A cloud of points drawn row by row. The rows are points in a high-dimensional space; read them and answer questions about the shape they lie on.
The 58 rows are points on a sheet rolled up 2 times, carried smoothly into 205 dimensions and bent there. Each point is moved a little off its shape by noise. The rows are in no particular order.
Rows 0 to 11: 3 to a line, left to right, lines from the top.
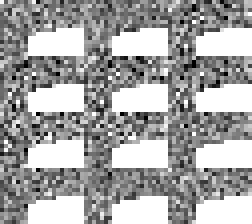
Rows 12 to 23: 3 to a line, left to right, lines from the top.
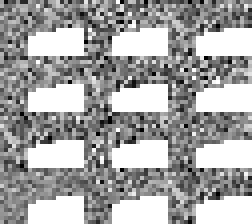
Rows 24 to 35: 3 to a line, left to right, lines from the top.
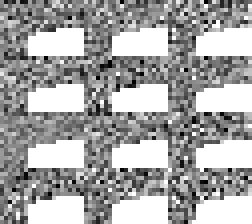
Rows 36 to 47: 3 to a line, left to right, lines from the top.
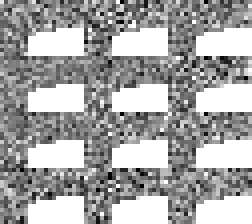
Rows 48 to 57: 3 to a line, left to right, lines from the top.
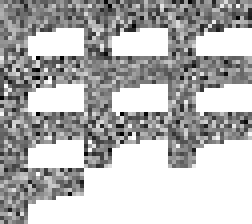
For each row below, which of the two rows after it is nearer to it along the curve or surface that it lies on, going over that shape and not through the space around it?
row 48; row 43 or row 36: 43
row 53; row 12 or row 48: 48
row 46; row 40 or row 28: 28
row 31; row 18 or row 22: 18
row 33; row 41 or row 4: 4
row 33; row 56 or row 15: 15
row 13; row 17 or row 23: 17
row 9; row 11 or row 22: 22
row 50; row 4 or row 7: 4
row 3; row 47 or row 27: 27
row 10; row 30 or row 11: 30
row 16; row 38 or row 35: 38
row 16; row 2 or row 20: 2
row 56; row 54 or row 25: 54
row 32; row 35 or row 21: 35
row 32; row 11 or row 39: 11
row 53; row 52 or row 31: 52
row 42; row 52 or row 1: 52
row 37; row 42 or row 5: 5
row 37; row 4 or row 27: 4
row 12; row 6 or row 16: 16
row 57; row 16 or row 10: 16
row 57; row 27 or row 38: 27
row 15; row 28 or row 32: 28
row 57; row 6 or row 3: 3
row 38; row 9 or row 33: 9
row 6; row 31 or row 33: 33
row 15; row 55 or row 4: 4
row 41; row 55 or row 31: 55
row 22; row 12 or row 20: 20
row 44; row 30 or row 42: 42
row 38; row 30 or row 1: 1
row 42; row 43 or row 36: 43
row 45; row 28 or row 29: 28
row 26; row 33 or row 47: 33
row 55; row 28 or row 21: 28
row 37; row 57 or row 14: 14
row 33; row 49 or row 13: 49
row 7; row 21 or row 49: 49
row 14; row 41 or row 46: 46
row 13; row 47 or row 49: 49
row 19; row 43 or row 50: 50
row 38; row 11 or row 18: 11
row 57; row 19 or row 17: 19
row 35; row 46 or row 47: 46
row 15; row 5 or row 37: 5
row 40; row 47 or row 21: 21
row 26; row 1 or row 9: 9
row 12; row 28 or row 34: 28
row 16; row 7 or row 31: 31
